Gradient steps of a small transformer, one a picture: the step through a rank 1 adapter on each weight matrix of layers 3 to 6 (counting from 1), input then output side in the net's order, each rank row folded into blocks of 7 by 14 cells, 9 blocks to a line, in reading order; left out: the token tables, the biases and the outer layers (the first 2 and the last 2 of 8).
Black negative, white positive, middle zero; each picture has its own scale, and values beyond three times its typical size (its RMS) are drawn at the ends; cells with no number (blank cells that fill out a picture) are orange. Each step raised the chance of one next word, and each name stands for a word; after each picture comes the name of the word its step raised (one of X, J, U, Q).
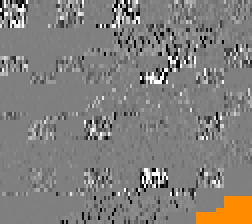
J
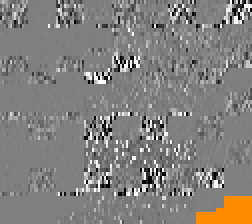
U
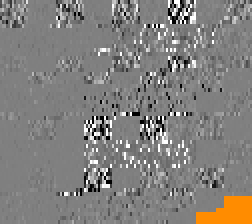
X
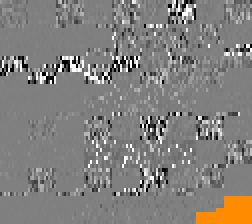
U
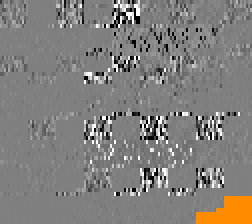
X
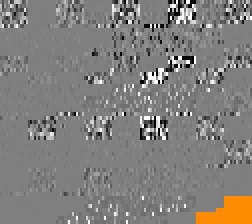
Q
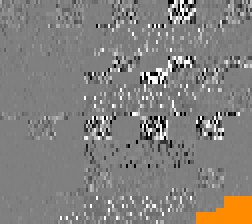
Q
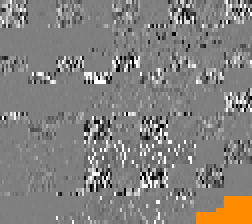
U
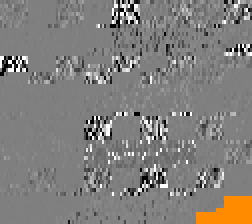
X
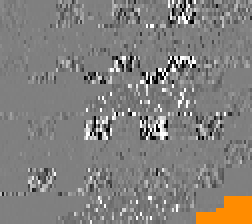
Q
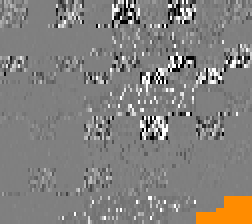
Q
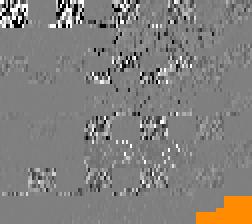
X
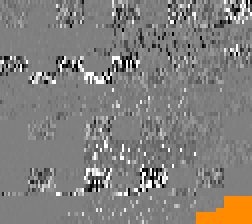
U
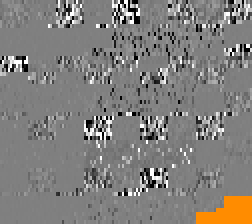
X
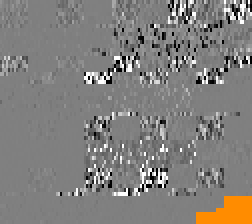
U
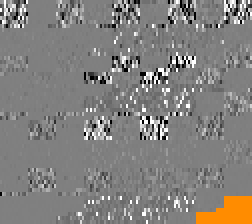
Q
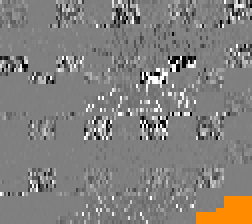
Q
